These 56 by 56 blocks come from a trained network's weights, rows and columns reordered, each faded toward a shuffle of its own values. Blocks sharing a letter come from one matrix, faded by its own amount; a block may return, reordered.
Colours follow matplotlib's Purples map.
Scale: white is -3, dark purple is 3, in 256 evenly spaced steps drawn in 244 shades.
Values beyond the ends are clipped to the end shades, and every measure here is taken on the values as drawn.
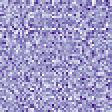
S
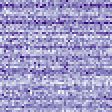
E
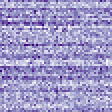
E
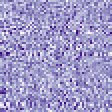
S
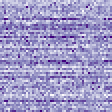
E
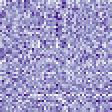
S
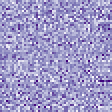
S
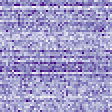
E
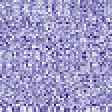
S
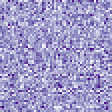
S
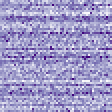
E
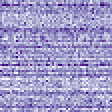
E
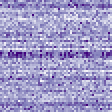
E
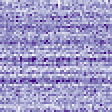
E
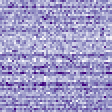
E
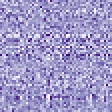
S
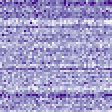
E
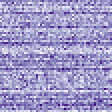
E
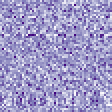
S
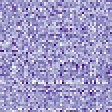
S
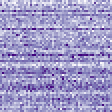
E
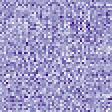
S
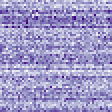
E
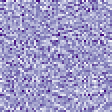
S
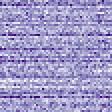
E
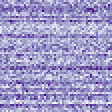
E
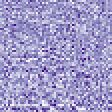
S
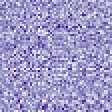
S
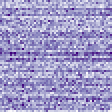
E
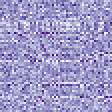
S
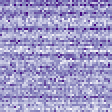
E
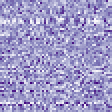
S
